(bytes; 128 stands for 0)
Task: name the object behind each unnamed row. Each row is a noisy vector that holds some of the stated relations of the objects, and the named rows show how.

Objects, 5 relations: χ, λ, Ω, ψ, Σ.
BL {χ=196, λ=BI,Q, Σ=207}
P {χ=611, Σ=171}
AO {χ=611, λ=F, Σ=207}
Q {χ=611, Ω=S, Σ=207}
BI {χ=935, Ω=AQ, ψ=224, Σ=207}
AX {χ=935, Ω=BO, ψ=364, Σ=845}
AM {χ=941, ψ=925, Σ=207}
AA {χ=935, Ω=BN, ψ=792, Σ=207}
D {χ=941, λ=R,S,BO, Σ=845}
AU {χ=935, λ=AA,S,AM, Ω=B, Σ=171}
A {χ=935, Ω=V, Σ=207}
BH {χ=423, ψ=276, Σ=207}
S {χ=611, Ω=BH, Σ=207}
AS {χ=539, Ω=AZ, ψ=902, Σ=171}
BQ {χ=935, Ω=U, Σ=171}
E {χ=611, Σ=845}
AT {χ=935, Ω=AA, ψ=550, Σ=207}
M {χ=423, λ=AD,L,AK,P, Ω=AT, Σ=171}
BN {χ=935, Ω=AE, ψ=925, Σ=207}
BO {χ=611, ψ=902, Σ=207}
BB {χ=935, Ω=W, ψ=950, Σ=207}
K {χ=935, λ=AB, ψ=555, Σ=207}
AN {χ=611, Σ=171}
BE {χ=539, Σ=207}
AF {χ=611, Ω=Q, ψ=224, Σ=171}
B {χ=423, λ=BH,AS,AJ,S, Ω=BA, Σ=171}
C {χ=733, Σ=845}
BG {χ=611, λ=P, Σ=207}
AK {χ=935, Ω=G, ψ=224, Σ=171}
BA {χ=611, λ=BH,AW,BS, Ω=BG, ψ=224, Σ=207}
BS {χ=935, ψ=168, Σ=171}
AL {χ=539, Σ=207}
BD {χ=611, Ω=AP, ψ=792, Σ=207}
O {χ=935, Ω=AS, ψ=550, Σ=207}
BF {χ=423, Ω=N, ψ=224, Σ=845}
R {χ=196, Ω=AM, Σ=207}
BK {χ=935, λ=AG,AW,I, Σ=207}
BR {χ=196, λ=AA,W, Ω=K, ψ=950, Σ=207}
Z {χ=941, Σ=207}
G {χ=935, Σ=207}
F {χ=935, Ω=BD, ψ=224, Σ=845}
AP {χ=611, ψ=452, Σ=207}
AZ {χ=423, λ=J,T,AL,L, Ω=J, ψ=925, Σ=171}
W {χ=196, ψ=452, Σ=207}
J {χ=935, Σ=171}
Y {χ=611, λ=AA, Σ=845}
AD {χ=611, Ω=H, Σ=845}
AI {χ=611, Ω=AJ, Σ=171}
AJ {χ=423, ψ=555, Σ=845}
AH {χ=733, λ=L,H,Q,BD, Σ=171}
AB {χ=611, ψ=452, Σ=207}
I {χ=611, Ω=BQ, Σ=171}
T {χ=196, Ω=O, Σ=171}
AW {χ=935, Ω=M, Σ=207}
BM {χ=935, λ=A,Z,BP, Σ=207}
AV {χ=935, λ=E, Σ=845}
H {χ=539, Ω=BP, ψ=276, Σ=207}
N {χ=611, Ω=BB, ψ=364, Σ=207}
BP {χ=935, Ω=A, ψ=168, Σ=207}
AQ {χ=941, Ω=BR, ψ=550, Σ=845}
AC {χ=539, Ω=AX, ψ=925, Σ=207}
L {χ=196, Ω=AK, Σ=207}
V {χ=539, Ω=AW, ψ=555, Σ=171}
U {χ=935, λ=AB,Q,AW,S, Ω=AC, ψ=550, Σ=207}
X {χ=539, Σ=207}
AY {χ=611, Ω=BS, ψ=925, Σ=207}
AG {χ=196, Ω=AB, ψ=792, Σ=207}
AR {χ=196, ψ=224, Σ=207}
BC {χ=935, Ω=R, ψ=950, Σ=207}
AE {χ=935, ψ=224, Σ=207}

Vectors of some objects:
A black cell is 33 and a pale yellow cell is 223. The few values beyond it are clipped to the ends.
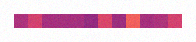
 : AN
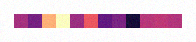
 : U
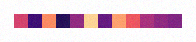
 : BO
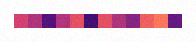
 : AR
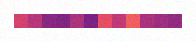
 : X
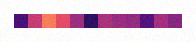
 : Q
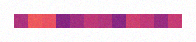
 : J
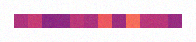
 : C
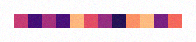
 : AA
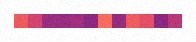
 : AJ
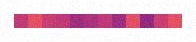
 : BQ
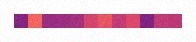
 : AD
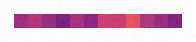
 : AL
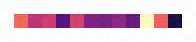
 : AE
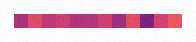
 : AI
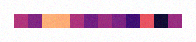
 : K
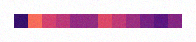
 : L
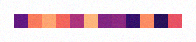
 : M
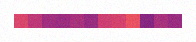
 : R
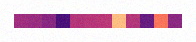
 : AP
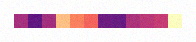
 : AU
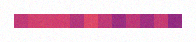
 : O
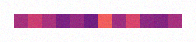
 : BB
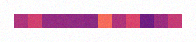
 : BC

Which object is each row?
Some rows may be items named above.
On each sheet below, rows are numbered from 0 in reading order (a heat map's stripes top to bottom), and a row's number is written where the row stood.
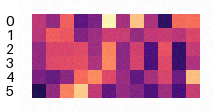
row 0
BS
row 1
J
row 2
BG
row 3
BG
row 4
BR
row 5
BL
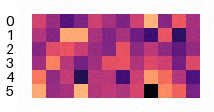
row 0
AM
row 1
K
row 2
BD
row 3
P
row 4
BN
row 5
BA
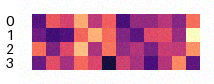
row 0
AZ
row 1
Y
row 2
B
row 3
BI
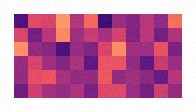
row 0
AZ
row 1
BK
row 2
BH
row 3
H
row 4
BD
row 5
H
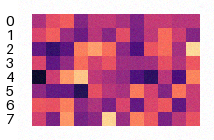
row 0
J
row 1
AX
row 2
Y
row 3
D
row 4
AH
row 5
W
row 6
V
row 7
AS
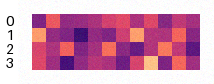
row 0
AD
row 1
BH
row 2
AT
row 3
AM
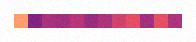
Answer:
S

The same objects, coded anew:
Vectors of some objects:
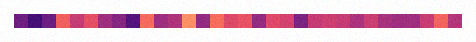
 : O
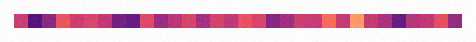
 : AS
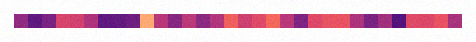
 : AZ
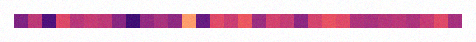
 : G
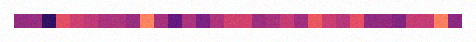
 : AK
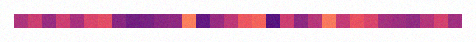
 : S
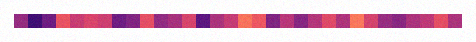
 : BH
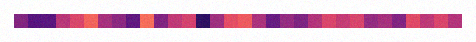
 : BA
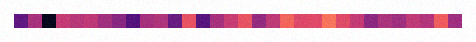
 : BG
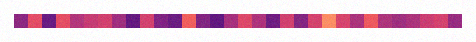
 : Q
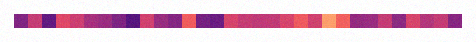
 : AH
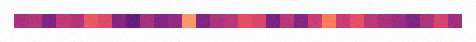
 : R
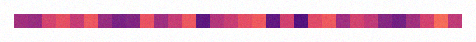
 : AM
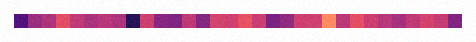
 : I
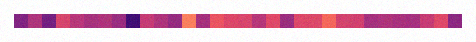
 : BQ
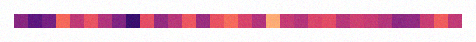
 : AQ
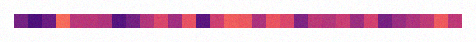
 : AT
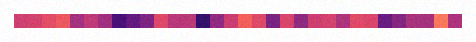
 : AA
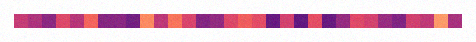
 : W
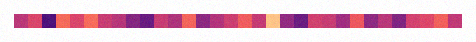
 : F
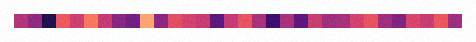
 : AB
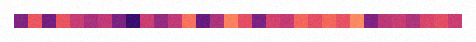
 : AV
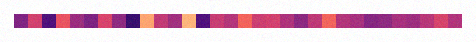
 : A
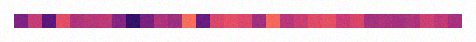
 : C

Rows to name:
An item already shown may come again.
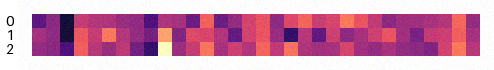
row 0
BG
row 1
AB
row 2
BP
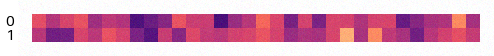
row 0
AA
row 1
AJ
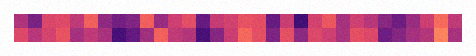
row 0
AM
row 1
AA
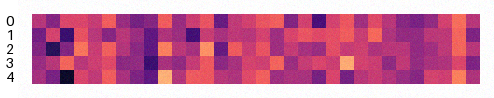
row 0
AM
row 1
P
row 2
N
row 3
AU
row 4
AP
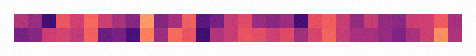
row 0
BI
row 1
BR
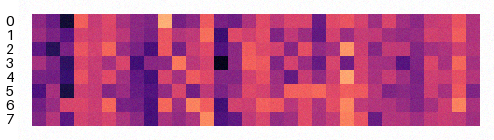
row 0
H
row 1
AR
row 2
U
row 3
AE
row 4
K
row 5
M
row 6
BR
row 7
BL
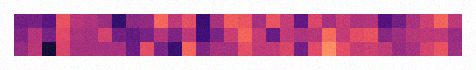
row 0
BN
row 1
AW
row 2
L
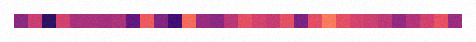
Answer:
L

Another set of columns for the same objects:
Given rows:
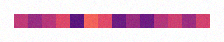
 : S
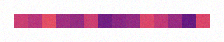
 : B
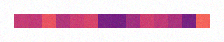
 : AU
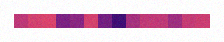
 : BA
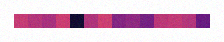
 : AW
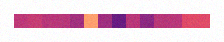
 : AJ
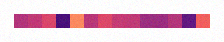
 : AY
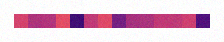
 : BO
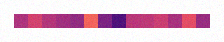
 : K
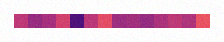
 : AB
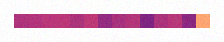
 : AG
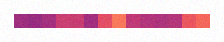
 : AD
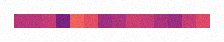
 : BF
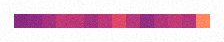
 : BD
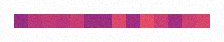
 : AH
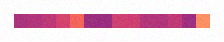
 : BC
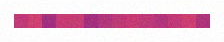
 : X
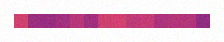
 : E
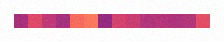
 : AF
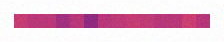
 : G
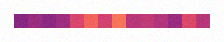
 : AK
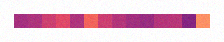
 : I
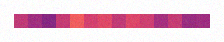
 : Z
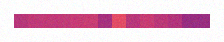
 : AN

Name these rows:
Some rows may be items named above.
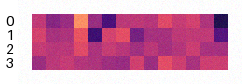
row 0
AT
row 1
BO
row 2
W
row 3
AH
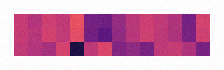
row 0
BR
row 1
BR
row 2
AW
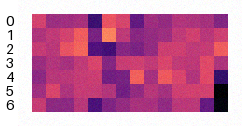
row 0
BH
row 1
AS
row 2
U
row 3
BG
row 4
M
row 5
AE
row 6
AA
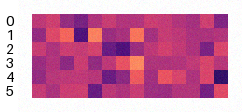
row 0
AR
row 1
AZ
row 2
BR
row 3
P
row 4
M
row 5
BS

